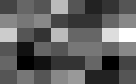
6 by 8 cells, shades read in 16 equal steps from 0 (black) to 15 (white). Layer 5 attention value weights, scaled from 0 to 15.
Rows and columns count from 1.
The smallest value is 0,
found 2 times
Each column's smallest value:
4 0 1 3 3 2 0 4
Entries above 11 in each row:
0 0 3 0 0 0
